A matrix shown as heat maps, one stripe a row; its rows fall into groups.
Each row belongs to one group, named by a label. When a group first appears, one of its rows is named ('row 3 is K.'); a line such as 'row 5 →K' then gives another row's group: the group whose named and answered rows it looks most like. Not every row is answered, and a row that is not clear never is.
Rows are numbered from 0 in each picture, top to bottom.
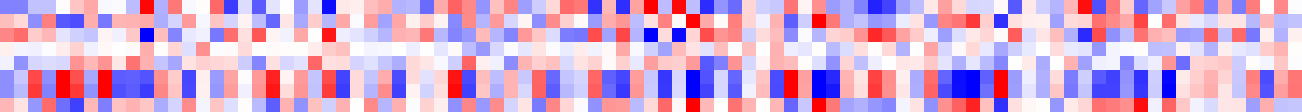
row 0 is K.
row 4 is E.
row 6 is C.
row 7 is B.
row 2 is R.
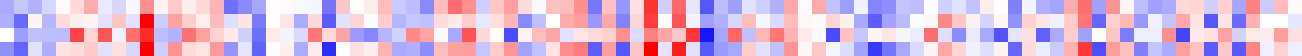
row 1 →K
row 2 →E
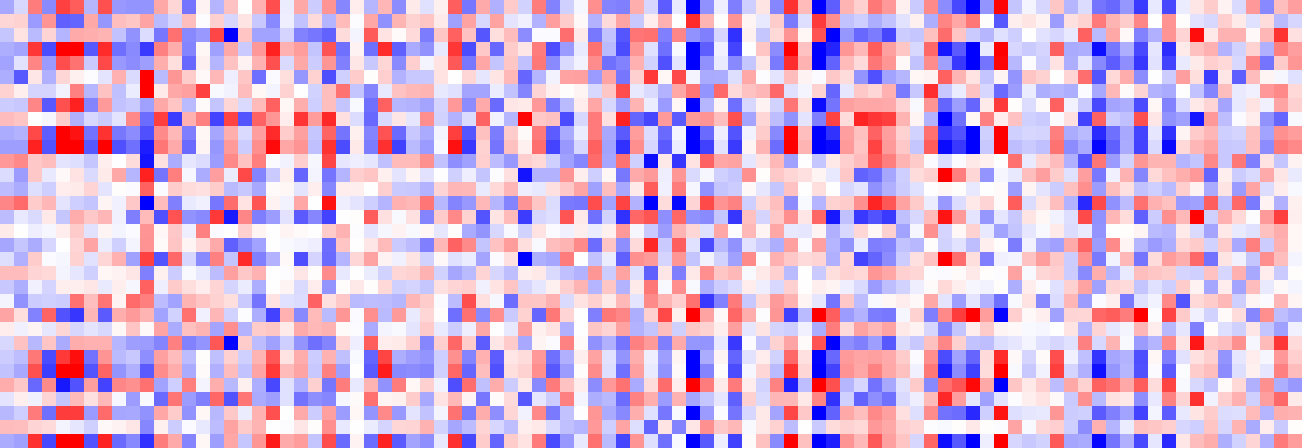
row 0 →C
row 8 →R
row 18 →K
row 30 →R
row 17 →K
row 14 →R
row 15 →K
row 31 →C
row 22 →B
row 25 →C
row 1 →B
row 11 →R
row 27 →B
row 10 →C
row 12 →K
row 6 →E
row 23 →R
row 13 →K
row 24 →K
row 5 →K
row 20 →K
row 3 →C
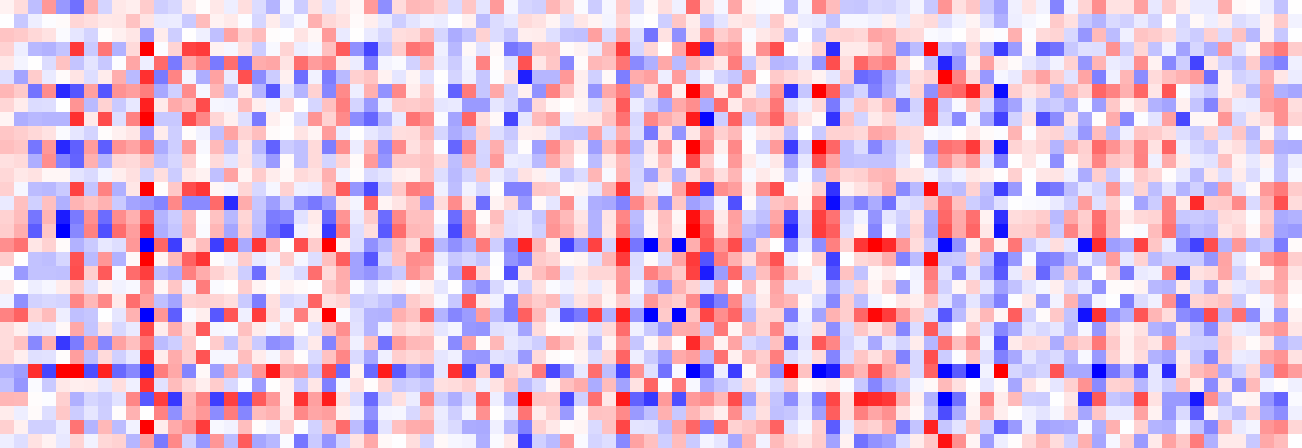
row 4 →R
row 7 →E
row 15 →B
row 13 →E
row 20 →E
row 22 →R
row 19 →E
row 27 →K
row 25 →E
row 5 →K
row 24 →B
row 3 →E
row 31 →K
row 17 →R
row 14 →K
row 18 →E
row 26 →C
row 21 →E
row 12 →R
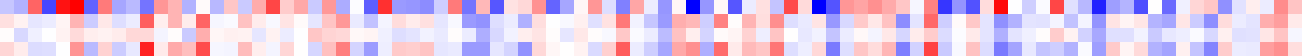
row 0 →C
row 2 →E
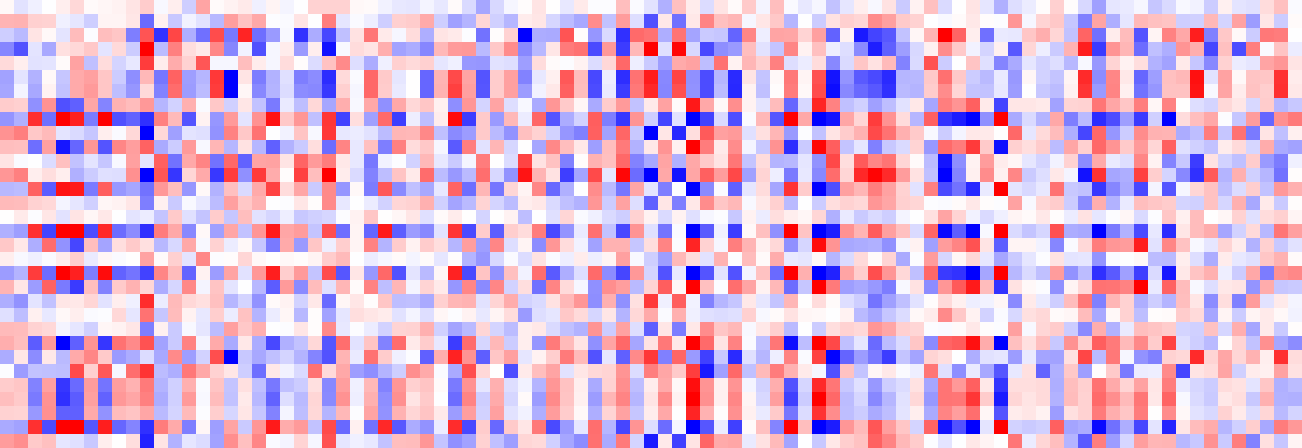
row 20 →B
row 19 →C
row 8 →C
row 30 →C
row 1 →R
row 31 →R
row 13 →C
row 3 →K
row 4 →E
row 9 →R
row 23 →R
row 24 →B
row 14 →R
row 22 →K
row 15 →K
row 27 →B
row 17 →B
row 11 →R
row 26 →E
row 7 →B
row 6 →K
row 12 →R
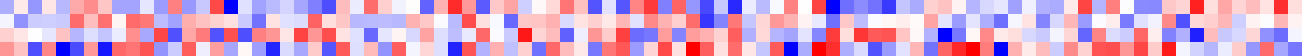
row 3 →B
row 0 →K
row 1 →E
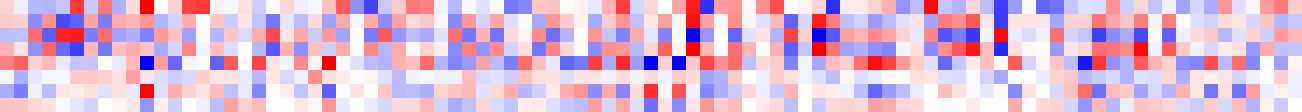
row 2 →C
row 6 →K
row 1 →B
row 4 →R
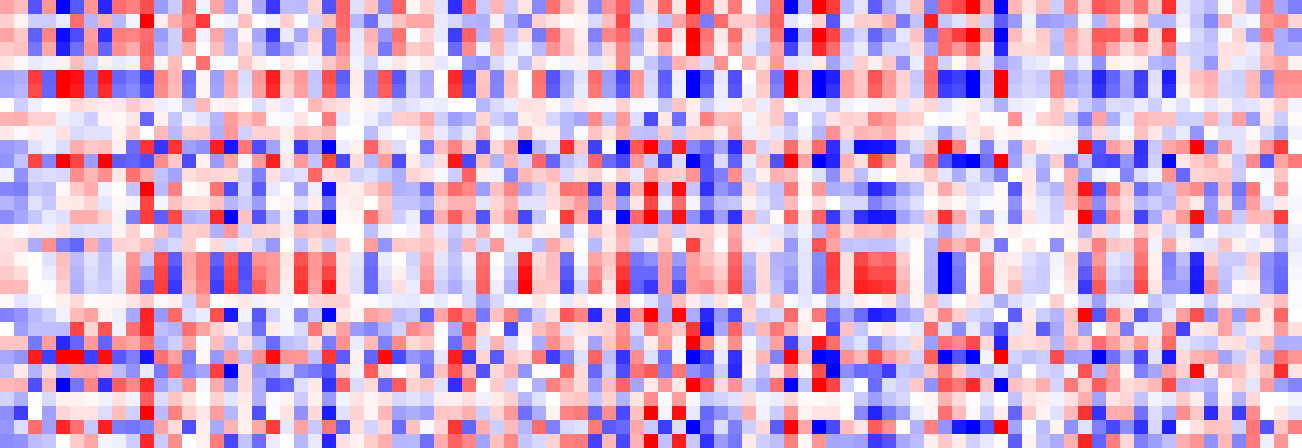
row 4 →E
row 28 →K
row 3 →B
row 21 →E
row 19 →R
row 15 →K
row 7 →E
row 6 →C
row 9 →R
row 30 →C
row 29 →K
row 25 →C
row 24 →B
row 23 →E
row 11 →C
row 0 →B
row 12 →E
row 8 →R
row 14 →K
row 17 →B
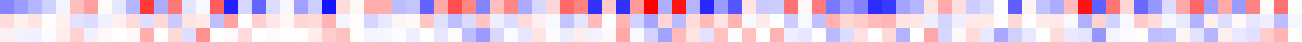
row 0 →K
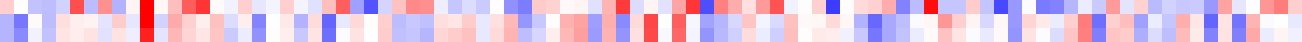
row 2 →K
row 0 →E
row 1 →K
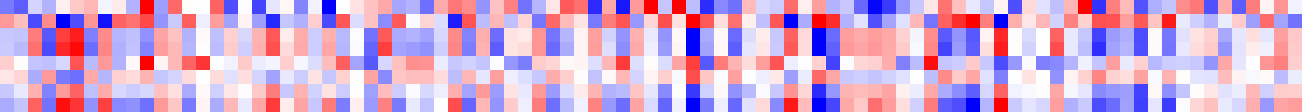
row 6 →C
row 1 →B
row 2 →C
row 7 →C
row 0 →K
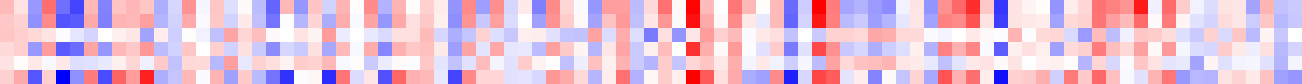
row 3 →B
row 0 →B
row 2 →R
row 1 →B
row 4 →R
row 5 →B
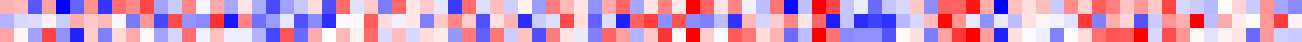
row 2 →B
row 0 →B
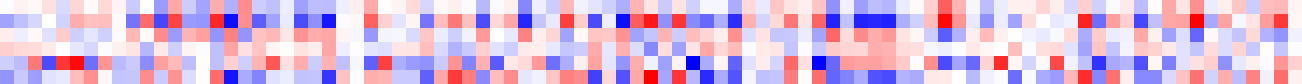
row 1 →K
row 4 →C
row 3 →R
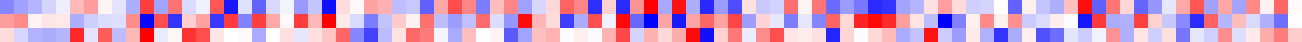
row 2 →E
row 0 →K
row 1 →R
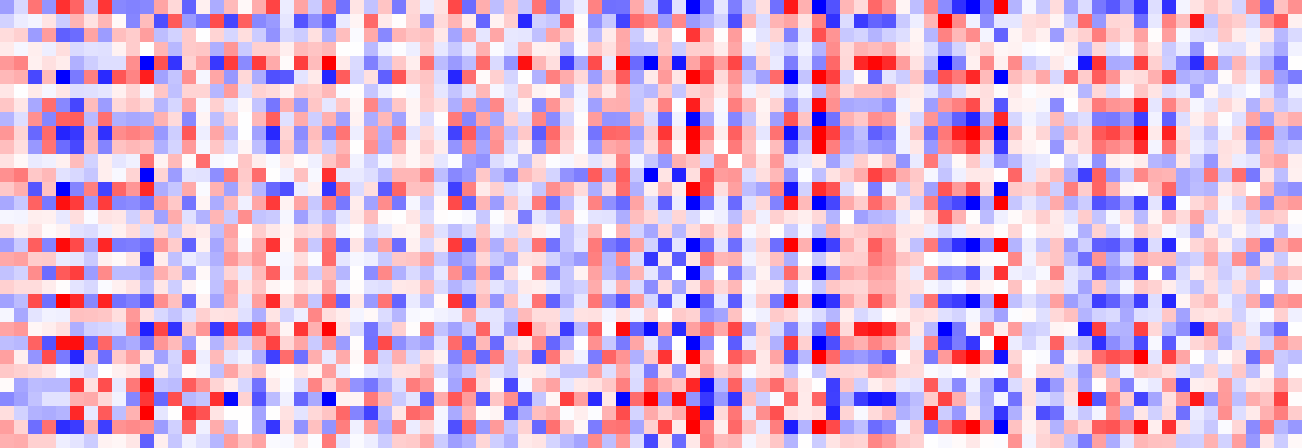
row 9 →B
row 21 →C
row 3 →R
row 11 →E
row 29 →E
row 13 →B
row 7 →B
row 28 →K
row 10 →B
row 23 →R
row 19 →C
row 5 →B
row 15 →K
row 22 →E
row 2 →B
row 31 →R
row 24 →C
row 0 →C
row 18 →R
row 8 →C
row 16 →R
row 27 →E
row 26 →R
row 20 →R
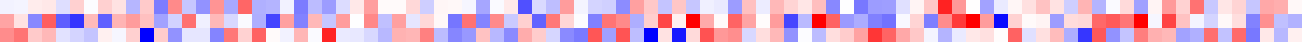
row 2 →R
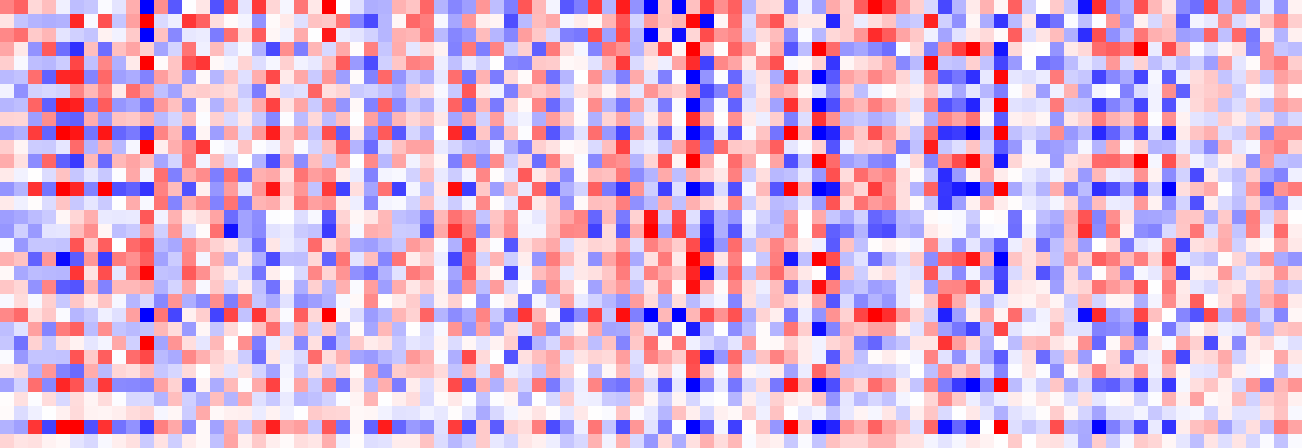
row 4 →E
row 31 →R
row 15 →K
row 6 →E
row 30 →C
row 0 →R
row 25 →E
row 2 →R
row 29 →E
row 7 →C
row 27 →C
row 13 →C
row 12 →R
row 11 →B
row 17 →E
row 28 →K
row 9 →C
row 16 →K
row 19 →E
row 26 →B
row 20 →B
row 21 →K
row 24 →K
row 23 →C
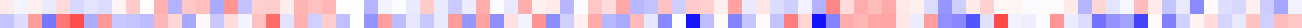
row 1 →C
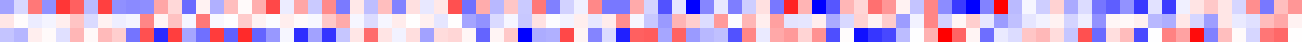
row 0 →C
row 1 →E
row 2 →K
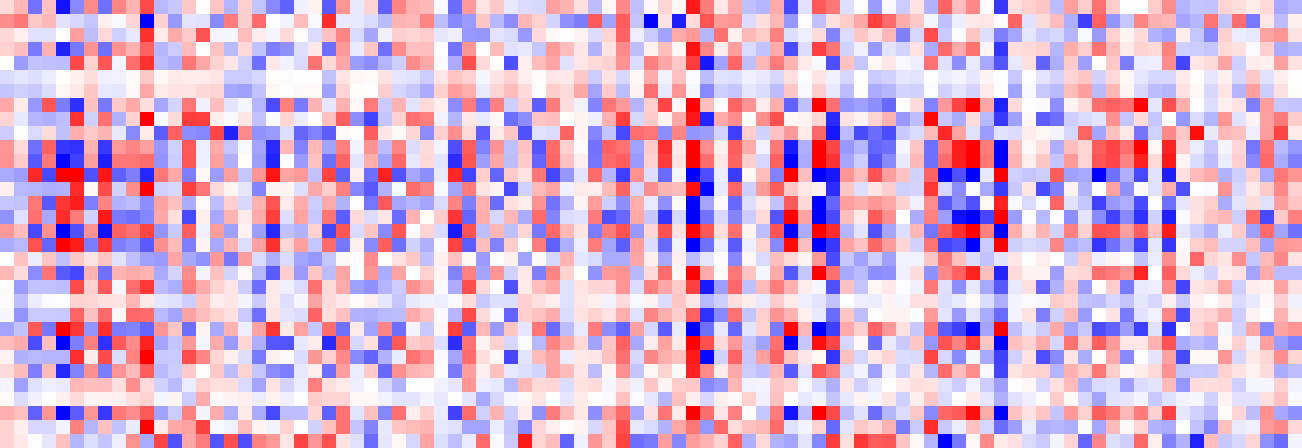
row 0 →B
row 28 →E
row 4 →E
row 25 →E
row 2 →E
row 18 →K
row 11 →B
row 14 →C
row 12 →C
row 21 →E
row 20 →E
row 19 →B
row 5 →K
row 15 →C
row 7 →B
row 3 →B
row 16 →B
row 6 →K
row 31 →R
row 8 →E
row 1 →R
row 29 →B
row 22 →E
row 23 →C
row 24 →B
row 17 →C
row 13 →E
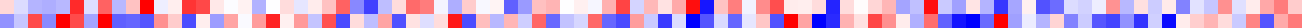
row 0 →E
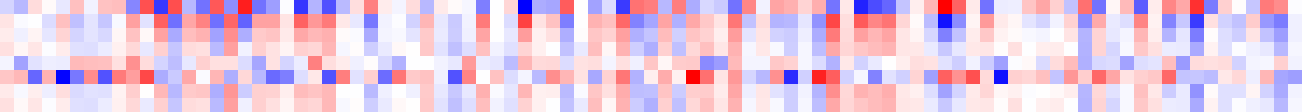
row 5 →B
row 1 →R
